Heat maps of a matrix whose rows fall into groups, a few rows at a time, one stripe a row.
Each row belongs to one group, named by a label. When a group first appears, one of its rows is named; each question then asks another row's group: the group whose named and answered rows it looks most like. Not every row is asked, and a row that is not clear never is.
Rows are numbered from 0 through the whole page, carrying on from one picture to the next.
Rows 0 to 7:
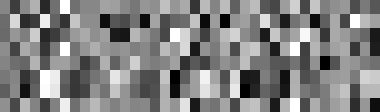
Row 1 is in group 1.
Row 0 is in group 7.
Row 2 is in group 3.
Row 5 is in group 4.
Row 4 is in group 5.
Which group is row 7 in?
7
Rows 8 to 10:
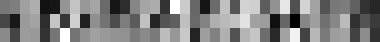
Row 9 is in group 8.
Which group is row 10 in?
7
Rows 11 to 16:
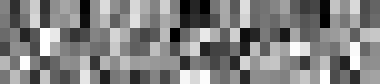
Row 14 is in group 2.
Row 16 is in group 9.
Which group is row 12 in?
5
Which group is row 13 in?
4
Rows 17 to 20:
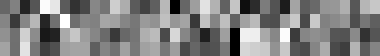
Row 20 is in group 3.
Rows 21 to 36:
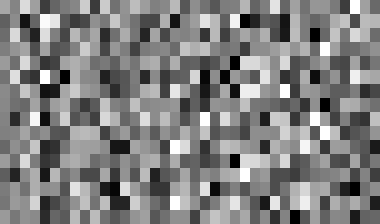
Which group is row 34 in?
9
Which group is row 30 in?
9
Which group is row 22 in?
4
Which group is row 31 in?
3
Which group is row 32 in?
3
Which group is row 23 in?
1
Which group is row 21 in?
3
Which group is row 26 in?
1
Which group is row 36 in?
8
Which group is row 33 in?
8
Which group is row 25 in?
3
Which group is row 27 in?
3
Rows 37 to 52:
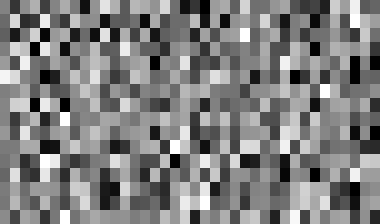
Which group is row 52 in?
7
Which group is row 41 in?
7
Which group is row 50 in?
9
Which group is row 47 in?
3
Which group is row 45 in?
7
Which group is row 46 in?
7
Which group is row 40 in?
1
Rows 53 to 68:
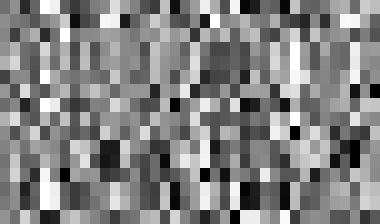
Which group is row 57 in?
2
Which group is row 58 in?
2
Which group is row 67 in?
4
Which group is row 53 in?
4
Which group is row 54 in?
5
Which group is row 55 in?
7
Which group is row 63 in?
9
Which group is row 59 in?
7
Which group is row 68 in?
3
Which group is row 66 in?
4
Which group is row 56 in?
2
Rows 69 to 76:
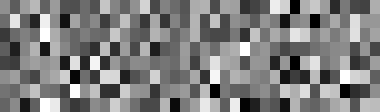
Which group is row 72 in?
8
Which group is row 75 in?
9
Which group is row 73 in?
8
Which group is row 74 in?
5
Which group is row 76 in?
4
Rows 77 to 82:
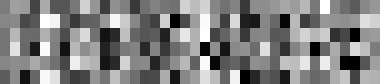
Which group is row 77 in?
9
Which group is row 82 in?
4
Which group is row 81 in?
9
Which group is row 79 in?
9
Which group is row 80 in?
1
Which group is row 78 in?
4
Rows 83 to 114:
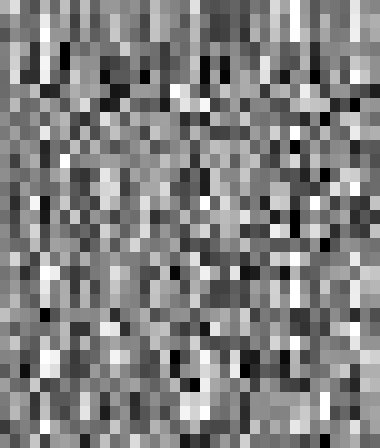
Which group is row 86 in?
1
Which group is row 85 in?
2
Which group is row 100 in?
5
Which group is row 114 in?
5
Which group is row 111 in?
9
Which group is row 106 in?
5
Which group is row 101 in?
2
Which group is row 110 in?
8
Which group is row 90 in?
9
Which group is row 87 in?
1
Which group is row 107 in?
2
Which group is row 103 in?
2
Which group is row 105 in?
8
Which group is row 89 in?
3
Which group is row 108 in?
4
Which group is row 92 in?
2
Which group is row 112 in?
9
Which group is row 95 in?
5
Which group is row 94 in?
7
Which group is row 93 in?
8
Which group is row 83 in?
2
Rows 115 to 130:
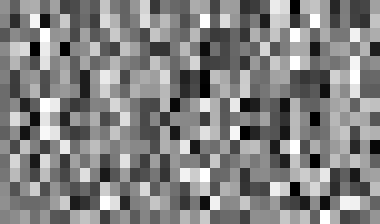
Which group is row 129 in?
5
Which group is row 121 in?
5
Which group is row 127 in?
9
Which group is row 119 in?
2
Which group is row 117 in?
2
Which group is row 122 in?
4
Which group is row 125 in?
7
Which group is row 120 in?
5
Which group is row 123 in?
1
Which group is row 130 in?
9
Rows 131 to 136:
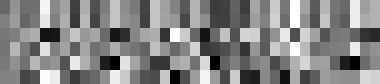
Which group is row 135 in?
9
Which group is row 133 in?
3
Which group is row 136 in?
4
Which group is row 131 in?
2
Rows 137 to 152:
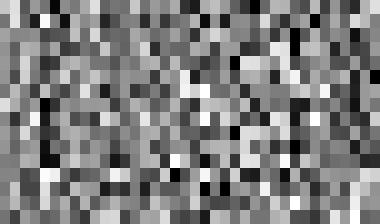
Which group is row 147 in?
8
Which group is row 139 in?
8
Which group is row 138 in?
1
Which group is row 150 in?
1
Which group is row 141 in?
3
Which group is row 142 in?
7
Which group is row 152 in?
5
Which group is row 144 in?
8
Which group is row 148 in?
3
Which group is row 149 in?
4
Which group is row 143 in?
9
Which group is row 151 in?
2
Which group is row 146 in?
3
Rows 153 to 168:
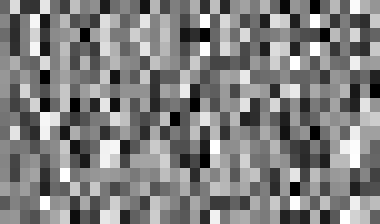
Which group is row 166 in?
8
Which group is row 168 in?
5
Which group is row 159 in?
7
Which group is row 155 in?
5
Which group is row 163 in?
5
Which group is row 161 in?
4
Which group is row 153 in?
1
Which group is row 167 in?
2
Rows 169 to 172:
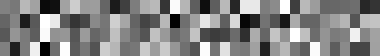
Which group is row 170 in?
4
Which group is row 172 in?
7
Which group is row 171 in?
2
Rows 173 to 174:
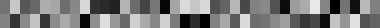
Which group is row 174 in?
5
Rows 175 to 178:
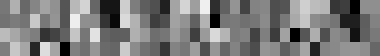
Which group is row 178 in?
1
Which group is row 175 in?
9
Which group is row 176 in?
9
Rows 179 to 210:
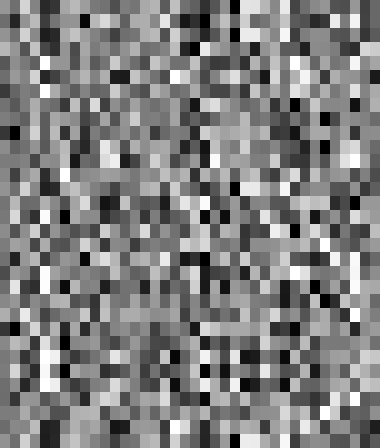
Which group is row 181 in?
3
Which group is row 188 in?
8
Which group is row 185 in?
2
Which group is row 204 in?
4
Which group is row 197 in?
5
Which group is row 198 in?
2
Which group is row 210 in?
3
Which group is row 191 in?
7
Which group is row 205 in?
1
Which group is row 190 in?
5
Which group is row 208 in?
9
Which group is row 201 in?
3
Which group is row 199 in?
1
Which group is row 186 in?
8
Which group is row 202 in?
8
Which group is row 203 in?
1
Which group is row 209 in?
3
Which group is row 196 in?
9
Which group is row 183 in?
2
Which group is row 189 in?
5
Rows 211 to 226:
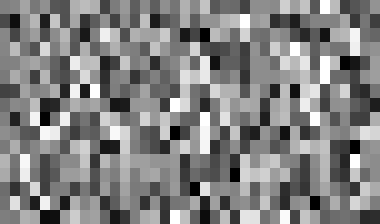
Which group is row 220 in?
4
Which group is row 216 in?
9
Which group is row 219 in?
7
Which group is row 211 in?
9
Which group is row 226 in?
3
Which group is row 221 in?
9
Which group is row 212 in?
8
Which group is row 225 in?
1
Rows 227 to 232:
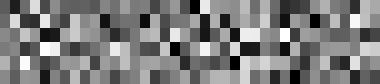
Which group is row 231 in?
3
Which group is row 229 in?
3
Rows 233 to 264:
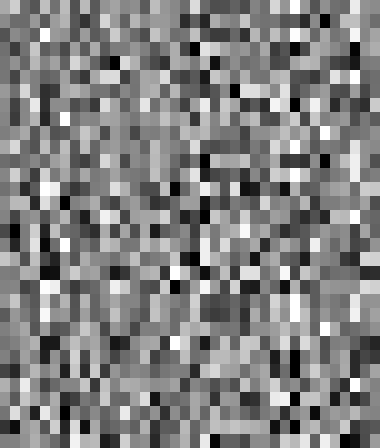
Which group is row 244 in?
5
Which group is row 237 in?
9
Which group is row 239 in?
3
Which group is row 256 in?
9
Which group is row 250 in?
7
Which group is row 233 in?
2
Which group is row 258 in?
8
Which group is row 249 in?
8
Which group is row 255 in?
2
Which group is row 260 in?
3
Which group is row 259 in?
8
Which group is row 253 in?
4
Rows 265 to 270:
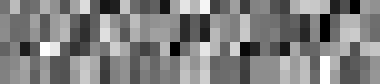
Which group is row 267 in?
5
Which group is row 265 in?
9
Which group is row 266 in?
5
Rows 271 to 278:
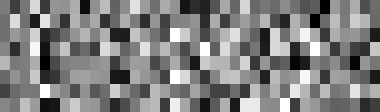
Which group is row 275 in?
8
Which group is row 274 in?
7
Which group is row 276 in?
3
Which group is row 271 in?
5
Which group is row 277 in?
2
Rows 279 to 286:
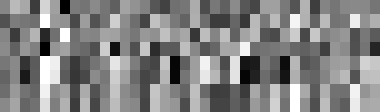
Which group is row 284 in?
4
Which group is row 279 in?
1
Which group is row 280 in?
2
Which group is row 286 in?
2
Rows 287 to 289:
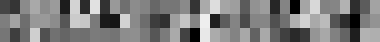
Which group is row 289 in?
8
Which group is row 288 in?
9
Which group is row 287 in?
8
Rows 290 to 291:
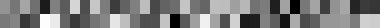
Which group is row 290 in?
8
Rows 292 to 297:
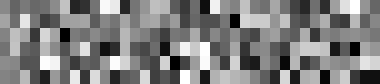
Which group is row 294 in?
1
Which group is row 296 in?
4
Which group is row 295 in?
9
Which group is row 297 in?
8
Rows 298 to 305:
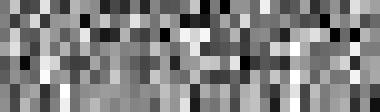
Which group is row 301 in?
2
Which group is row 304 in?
7
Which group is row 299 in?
5
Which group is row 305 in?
7
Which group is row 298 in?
1
